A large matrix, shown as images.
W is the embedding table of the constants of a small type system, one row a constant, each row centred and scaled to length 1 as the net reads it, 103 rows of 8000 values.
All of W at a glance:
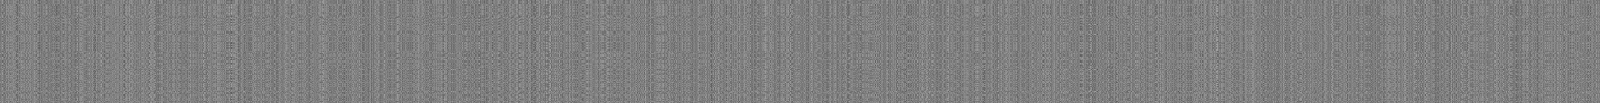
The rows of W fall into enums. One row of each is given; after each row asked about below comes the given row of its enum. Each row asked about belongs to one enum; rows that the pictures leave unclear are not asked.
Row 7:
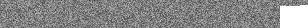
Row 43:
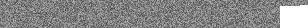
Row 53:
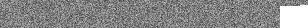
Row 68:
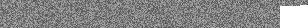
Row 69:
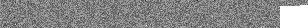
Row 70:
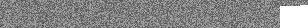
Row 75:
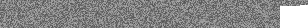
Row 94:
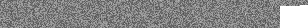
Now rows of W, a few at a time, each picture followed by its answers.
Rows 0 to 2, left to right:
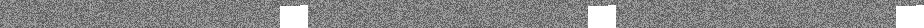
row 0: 70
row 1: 68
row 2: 68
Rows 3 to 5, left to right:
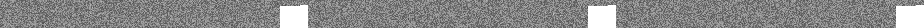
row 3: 70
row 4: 94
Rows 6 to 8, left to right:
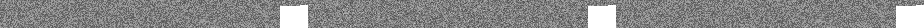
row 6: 75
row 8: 75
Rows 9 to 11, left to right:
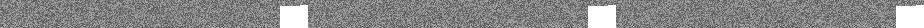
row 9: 68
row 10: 75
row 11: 75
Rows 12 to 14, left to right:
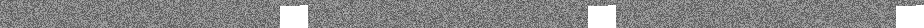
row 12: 94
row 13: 7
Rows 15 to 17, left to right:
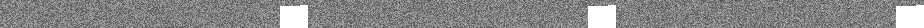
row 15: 68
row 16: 70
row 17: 53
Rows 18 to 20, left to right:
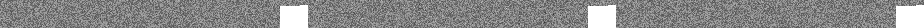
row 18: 94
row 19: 43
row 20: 68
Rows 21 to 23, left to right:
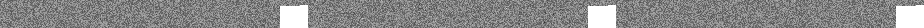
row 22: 43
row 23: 94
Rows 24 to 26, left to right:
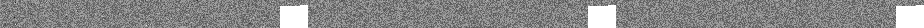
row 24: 69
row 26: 94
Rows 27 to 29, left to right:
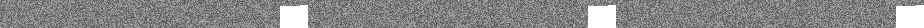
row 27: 75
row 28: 94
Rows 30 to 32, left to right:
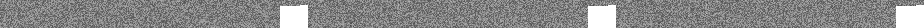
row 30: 75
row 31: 70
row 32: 70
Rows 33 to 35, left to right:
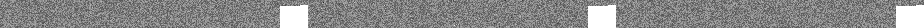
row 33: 70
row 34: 69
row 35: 68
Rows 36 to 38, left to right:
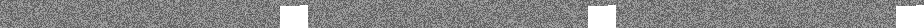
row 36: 94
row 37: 75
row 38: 68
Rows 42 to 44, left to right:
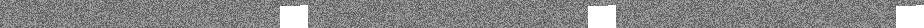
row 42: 70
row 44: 75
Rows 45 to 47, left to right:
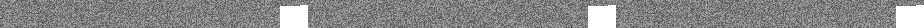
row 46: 75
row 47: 70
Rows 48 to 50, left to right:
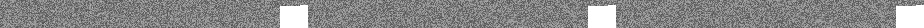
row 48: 70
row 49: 75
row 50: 75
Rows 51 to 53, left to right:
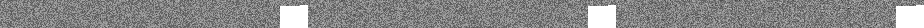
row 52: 68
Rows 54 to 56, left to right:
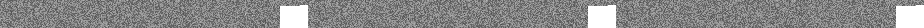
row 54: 94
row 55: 94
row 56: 94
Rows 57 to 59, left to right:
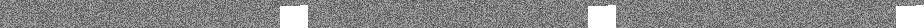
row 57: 70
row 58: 53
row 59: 43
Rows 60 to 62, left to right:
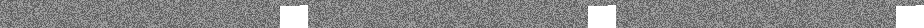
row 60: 94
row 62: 94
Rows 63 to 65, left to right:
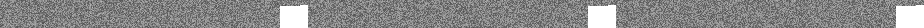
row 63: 70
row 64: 68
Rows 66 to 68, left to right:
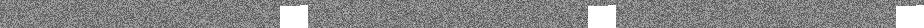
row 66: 75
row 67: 7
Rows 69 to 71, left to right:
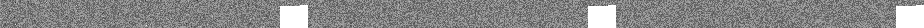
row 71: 75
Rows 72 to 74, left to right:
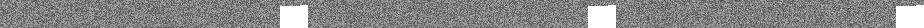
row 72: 68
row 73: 70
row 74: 53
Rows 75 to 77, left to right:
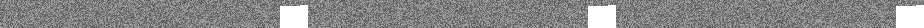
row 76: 68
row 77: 75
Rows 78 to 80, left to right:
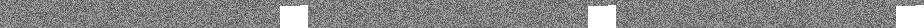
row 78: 43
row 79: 68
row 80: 94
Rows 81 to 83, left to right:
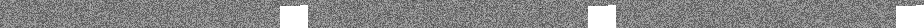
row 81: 70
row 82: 53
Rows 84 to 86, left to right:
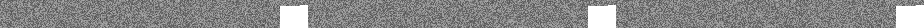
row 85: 75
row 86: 94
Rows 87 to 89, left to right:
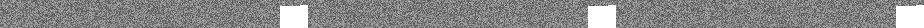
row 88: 70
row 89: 68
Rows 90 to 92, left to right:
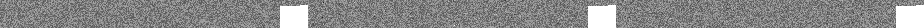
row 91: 69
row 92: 43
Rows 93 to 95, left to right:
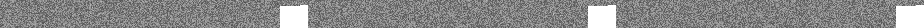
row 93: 70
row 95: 94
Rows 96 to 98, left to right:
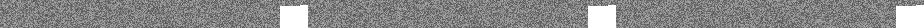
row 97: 68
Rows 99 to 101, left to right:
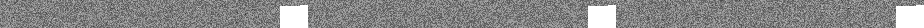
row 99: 43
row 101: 53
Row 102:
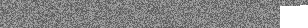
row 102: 68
